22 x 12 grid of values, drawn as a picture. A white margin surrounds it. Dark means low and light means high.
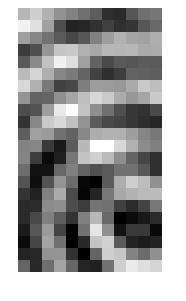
Mirror symmetry: none. Odd rows or columns: none. Rings: centred on the bottom right.
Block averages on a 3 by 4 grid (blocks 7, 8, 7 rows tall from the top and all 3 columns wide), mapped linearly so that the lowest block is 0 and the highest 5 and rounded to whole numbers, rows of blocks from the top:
5 3 2 3 | 1 4 4 2 | 0 0 3 1
